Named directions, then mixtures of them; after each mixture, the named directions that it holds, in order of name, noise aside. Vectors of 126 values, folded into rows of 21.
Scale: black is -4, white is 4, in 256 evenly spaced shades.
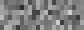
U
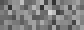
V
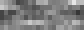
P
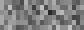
U, V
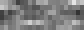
P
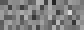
U, V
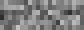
P, U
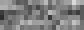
P, U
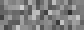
U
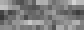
P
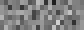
U, V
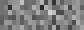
V
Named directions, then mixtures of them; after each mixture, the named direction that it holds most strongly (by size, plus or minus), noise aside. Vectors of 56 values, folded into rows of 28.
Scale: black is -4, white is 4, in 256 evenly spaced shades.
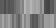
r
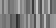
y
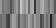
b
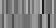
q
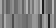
q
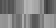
r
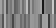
q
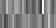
q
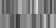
y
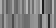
q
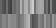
r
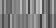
q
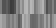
r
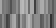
b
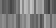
r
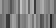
b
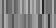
q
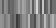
y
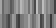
b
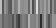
y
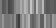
r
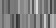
y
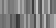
y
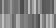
b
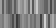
y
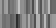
y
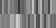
y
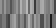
b
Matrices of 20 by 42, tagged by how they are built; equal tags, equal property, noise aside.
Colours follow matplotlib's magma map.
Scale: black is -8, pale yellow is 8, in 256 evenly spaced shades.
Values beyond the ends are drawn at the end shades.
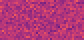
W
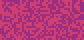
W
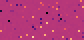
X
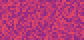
W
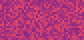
W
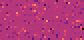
X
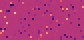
X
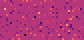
X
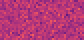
W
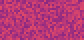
W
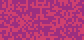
W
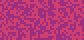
W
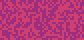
W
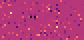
X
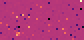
X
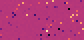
X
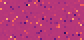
X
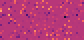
X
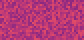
W
